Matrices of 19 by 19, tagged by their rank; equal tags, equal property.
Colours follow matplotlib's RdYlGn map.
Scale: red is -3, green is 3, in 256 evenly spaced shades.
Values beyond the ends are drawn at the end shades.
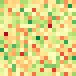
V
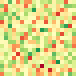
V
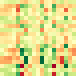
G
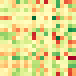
G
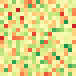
V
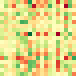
G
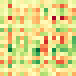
G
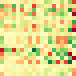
G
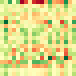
G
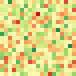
V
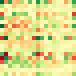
G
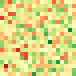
V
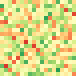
V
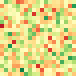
V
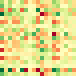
G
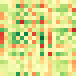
G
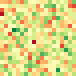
V
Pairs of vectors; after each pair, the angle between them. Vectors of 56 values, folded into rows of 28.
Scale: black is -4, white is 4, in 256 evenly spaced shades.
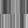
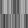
nearly opposite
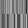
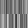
nearly opposite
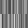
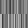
nearly parallel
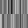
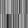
orthogonal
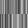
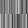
nearly opposite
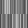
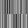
partly opposed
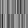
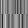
nearly parallel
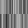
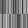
nearly opposite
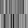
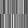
nearly opposite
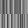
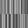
nearly opposite
